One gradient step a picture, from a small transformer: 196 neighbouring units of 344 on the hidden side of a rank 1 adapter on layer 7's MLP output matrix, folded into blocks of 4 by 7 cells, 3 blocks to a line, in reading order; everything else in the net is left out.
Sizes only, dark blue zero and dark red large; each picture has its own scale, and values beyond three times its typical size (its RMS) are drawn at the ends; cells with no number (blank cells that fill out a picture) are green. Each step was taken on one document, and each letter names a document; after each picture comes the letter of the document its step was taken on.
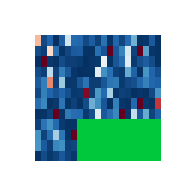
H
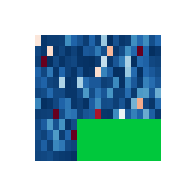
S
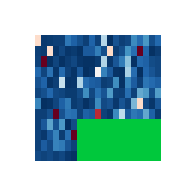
S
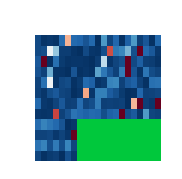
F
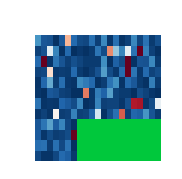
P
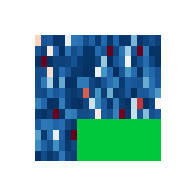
H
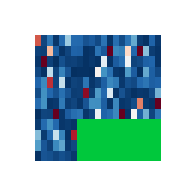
H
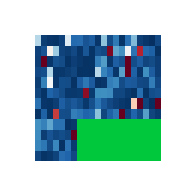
F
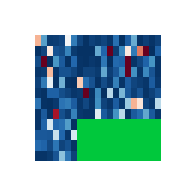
P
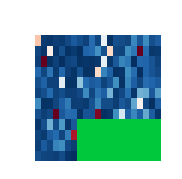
S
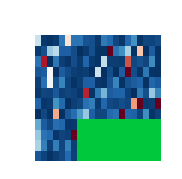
F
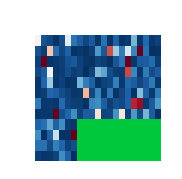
P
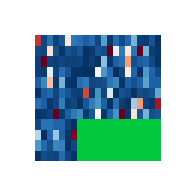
H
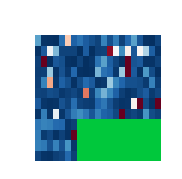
F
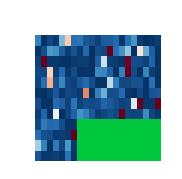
F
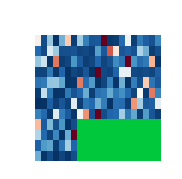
F
